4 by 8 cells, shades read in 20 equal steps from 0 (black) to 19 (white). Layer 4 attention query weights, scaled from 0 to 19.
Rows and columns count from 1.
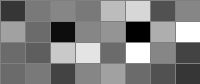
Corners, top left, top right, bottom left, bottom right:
4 10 8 4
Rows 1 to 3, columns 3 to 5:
10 9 14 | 1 10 11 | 15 17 8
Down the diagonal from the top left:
4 8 15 10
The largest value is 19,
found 2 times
